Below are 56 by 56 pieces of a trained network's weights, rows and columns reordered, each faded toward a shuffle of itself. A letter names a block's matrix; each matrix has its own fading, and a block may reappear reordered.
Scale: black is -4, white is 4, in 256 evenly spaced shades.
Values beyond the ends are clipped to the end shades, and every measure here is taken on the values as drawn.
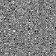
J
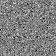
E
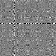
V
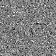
E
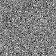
E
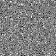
J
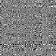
V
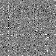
J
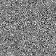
E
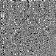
J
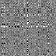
V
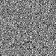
E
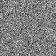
E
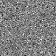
E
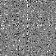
J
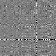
V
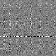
V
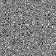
J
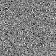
E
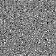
J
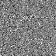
E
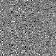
J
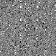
J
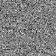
E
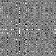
V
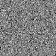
E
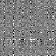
V
